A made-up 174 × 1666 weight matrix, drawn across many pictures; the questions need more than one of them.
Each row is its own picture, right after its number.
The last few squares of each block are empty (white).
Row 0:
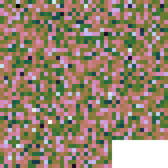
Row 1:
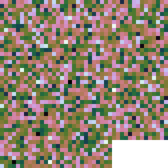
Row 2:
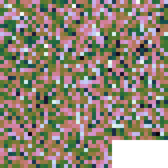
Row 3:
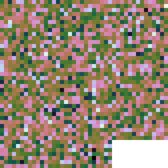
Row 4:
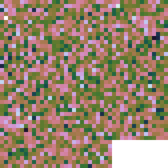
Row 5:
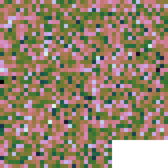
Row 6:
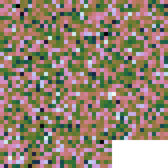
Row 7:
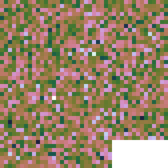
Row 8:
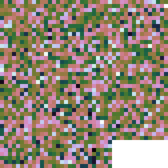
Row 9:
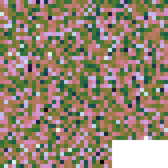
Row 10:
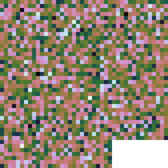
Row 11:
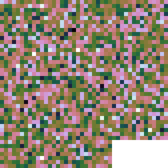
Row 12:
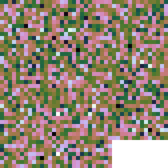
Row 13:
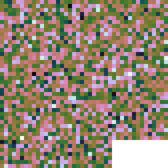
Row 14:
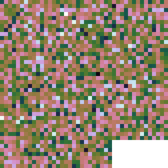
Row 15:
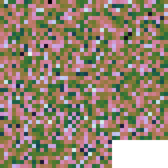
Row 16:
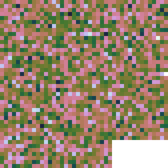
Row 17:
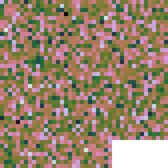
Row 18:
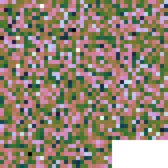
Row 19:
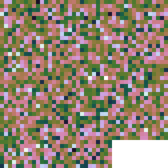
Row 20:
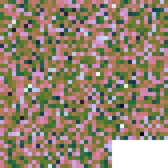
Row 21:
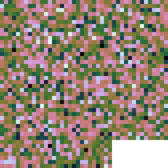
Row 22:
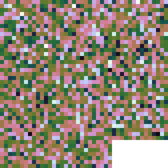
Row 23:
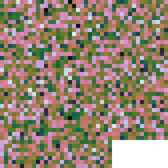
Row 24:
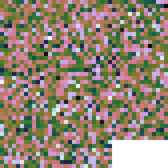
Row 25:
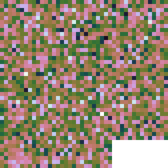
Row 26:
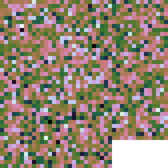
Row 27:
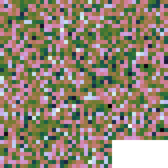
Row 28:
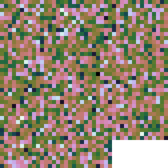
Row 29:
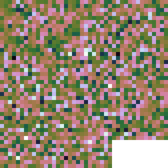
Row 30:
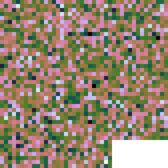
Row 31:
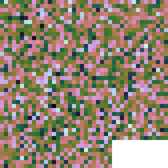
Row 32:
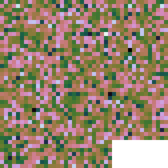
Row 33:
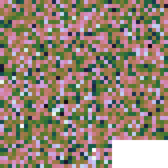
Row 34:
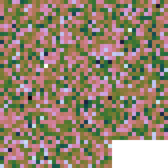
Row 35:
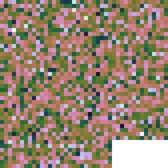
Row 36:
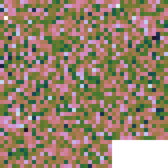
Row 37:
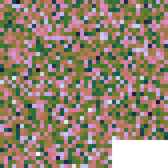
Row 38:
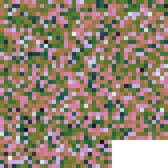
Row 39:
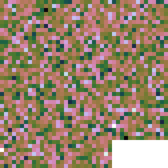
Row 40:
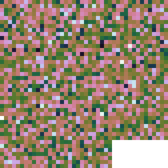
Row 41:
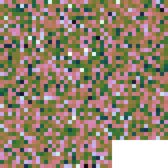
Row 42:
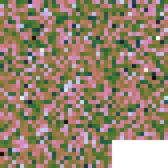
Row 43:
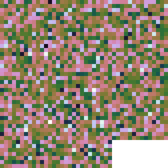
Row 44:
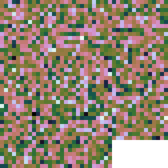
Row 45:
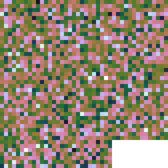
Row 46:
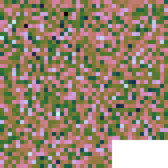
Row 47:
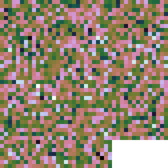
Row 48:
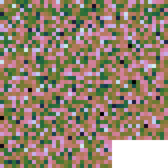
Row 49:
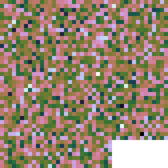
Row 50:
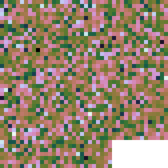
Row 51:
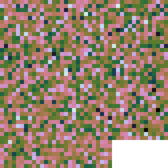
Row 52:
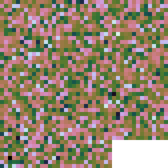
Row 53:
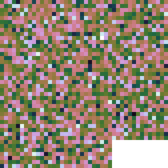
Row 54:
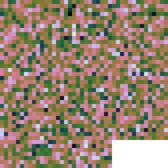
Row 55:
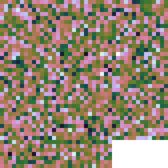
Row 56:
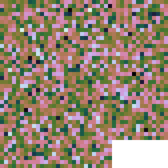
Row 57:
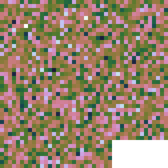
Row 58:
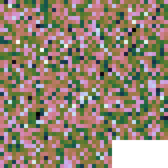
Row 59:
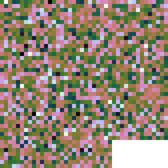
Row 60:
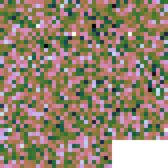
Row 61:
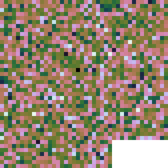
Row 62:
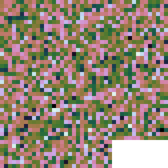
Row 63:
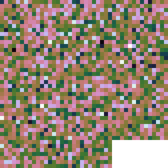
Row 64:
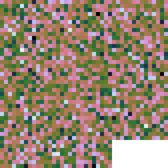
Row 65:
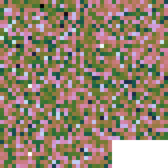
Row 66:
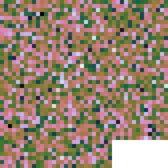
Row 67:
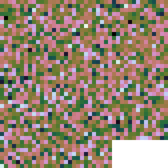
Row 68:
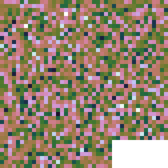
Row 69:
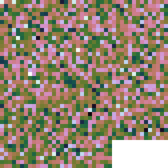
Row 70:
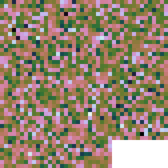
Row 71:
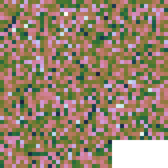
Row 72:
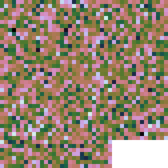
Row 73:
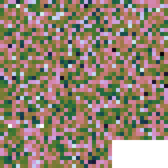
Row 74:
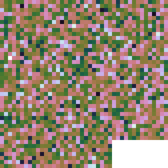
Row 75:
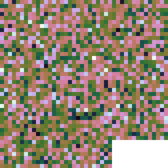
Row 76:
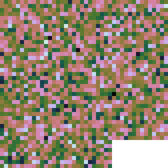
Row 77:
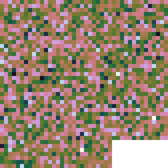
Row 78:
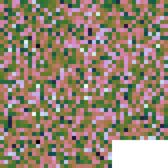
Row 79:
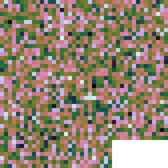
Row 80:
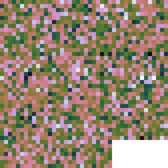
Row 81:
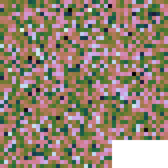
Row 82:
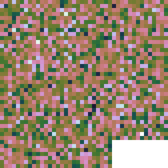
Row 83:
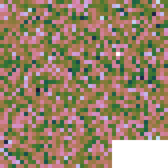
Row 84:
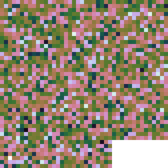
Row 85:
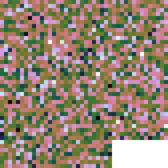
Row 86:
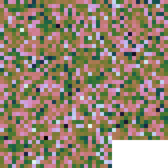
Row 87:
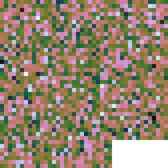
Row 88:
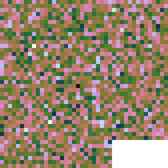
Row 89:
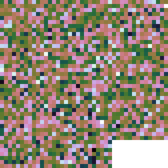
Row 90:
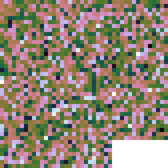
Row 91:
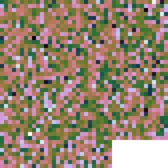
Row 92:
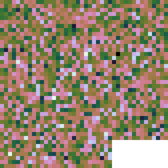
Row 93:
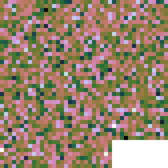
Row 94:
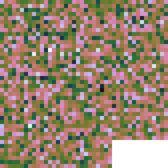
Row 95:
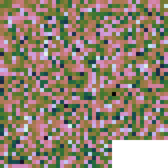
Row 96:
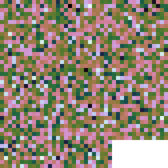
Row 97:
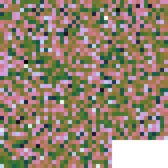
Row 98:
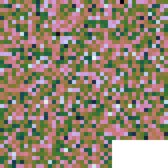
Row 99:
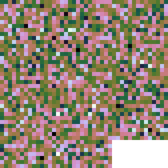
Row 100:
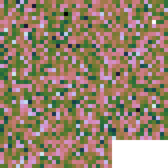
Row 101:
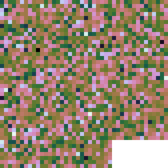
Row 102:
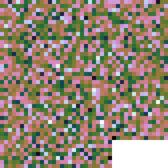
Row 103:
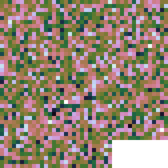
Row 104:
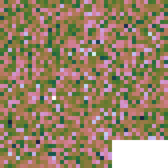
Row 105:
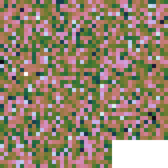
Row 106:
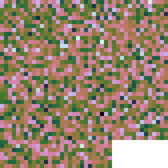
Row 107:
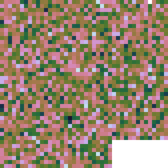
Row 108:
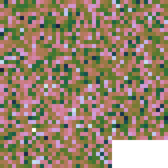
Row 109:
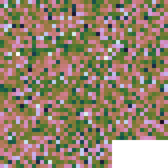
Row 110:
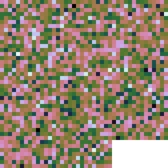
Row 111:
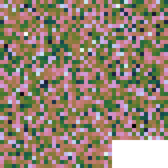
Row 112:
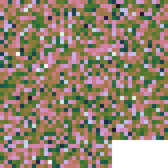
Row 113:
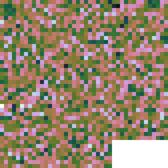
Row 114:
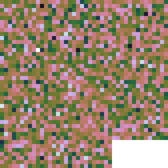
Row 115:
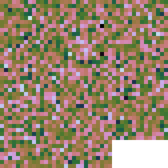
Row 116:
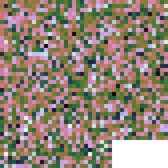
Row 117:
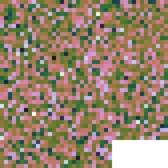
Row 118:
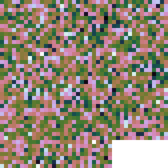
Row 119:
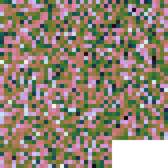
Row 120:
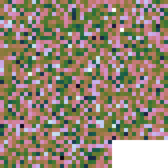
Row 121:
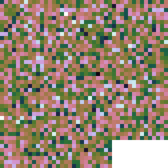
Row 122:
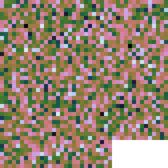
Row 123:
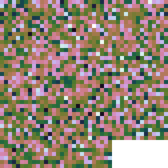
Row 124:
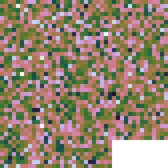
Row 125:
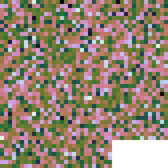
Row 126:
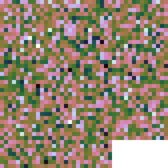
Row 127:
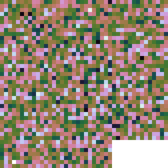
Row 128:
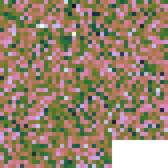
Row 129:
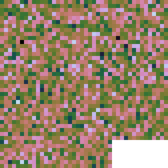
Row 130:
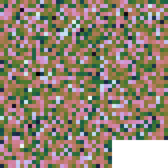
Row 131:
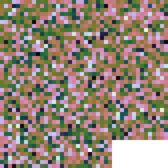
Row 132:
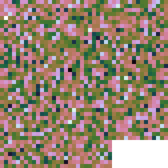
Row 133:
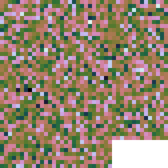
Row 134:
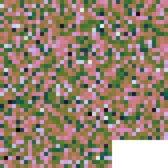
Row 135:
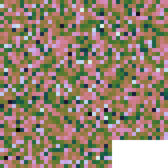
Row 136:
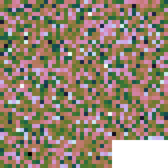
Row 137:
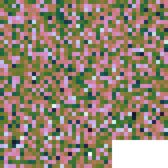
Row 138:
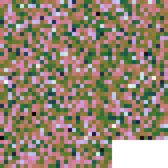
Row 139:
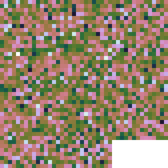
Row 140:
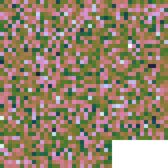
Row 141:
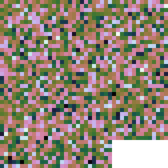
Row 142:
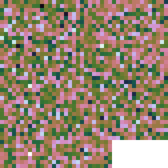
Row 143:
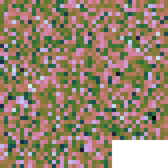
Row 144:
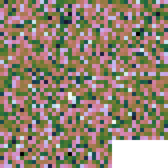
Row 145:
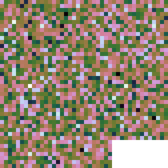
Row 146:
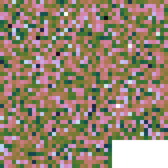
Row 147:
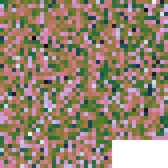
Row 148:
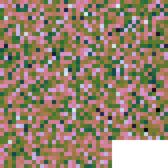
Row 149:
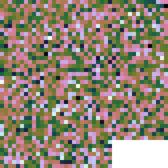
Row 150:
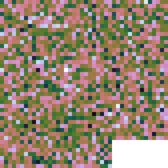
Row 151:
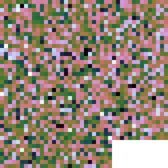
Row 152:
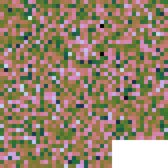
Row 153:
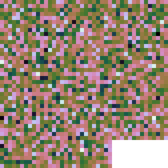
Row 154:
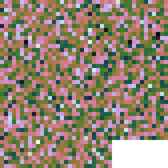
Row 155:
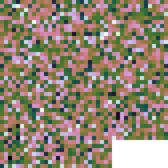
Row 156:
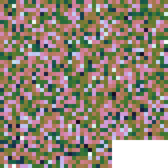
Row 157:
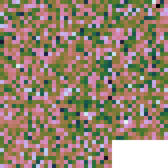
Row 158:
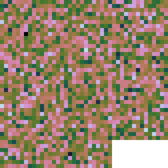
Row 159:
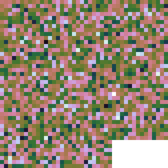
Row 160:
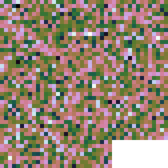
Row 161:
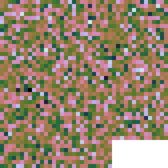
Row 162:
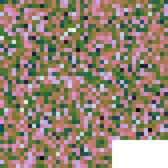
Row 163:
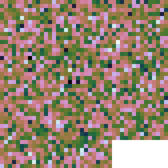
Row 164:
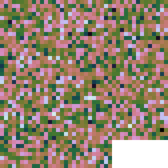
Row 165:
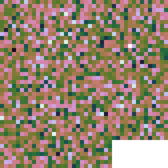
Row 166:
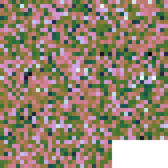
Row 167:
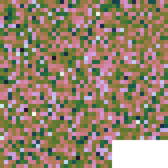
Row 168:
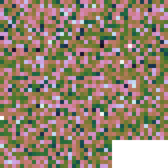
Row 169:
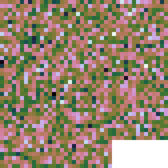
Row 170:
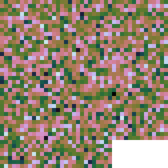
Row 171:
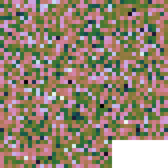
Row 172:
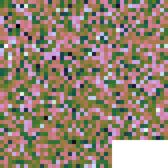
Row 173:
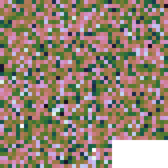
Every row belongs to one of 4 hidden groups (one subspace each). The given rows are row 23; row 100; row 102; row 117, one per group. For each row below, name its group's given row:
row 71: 100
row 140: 100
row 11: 100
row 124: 102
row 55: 117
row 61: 117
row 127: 23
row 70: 100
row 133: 23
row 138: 117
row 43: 102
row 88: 102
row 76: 102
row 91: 23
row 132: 117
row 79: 102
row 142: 100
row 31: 102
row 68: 100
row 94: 100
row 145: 100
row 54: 23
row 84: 102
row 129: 117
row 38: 102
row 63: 100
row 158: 117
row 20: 100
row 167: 117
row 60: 23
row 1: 23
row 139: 23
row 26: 23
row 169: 23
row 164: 102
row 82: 100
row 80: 117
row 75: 23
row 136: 117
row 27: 102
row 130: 100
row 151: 117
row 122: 100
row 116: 102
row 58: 23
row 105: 100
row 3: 102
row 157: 23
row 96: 102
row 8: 102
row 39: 23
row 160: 102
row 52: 102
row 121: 100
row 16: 102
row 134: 117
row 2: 23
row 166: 117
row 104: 117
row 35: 100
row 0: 102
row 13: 102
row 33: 102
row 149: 102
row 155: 102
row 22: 23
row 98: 23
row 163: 23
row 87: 100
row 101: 100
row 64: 117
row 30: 102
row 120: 102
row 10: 100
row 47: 117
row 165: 100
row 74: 117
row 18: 100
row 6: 102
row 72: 100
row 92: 117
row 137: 102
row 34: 23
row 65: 100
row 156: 102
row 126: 117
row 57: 100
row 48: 100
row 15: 102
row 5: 102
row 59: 102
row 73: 102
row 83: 117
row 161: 23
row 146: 100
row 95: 102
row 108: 23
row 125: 117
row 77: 100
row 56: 23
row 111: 117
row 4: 117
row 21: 100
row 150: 23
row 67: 117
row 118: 23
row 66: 102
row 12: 100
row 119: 23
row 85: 117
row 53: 102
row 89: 102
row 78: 117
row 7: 117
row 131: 102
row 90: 102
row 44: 23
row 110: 23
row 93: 23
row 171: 23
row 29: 117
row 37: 102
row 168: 100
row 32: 102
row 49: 100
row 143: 100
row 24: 102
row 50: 100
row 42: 23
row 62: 102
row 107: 117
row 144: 102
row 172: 117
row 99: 100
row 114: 100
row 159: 102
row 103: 102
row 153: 100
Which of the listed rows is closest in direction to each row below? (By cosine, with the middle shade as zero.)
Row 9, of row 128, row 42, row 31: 128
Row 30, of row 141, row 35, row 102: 35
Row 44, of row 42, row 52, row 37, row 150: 150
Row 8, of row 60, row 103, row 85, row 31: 103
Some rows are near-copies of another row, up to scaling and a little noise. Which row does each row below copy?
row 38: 84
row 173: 33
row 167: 117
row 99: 12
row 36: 4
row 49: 20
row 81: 56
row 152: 115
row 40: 168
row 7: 104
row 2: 22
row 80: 166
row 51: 148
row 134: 135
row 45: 19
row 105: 87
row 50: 101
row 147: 91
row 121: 14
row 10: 130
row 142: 65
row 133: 161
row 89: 8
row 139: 109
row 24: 149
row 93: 39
